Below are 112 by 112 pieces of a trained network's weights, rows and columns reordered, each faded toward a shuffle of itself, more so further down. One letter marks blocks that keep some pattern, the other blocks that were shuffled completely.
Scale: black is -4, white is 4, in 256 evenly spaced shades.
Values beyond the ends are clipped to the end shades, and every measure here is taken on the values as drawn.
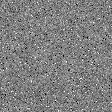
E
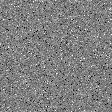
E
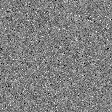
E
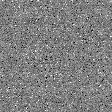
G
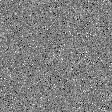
E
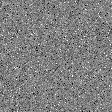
E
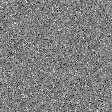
E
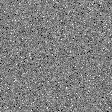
E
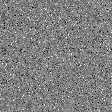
E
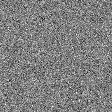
E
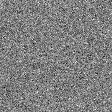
E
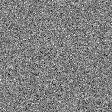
G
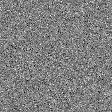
E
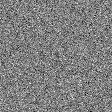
E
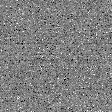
G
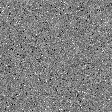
E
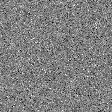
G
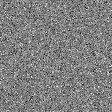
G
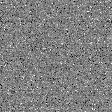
G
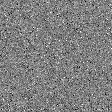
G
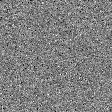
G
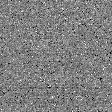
G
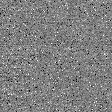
G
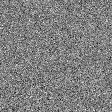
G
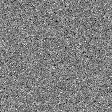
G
